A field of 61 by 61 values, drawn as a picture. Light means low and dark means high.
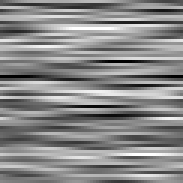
Ninth with the lowest average: top middle. Slope: none. Histogram: bell-shaped. Grain: streaks across.
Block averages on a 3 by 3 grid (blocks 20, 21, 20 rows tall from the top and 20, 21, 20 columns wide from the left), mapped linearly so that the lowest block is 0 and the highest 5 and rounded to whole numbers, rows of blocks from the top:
2 0 2 | 5 5 4 | 5 3 3
